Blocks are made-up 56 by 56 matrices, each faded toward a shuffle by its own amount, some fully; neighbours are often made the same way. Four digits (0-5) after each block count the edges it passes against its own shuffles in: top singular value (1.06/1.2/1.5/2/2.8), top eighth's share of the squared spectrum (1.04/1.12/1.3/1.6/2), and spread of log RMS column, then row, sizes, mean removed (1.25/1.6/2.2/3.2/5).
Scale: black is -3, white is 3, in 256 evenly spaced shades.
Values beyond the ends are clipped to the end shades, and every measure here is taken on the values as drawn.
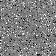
0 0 0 0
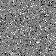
1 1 0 0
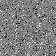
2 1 0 0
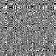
4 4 3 2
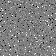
0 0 0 0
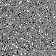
1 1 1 0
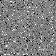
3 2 0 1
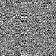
4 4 2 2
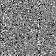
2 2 1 0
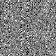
2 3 2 0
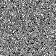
1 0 0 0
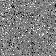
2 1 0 0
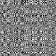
4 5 3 3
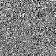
3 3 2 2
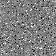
2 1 0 0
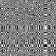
5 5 3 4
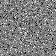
1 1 0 0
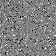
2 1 0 0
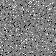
0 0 0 0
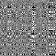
4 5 3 3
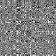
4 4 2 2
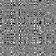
4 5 3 3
